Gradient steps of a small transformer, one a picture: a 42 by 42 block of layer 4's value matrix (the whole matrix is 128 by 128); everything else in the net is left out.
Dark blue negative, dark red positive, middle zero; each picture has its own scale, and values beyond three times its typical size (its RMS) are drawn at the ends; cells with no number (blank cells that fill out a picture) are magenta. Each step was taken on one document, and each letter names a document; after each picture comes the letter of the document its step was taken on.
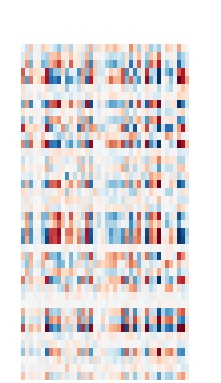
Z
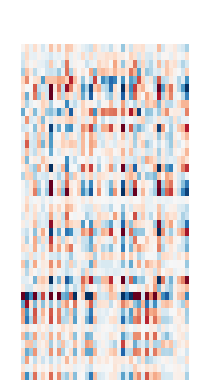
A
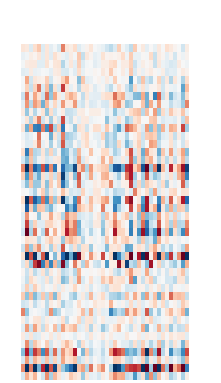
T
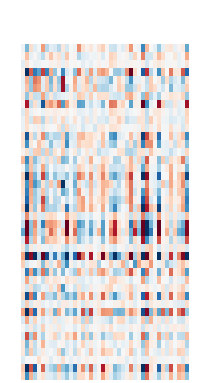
T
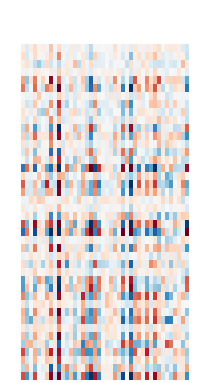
A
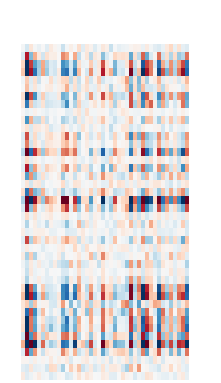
T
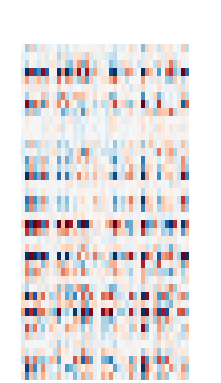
T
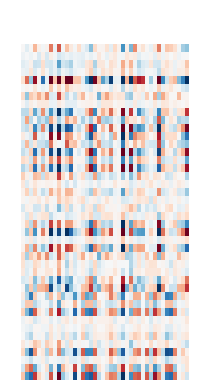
A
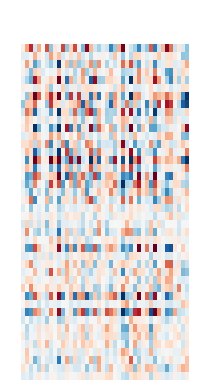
A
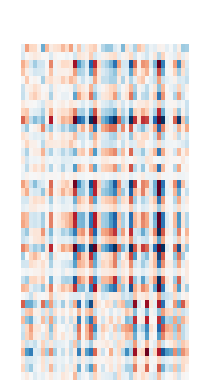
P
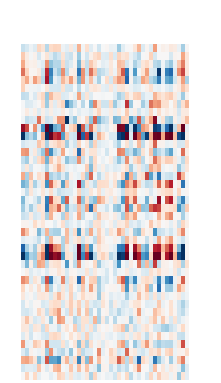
Z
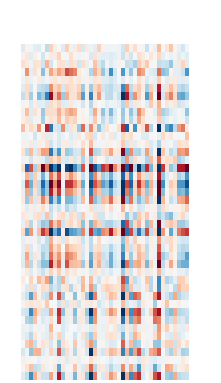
A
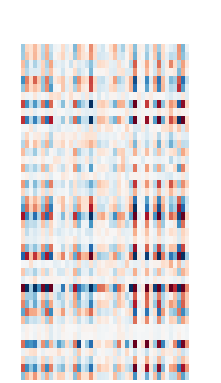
P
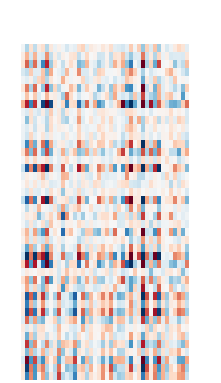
T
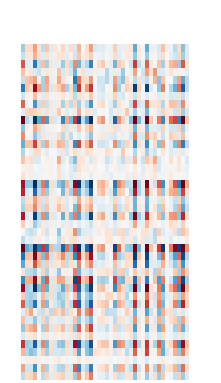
P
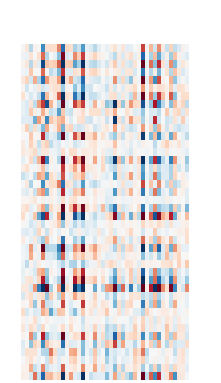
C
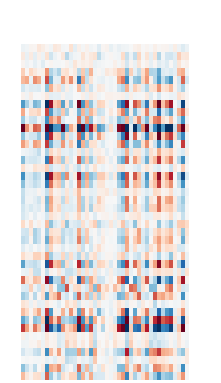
Z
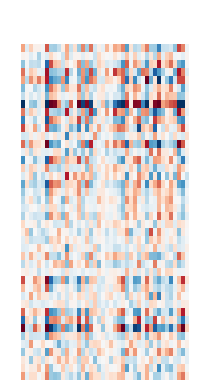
Z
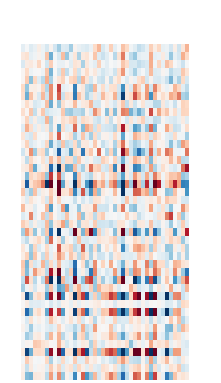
A
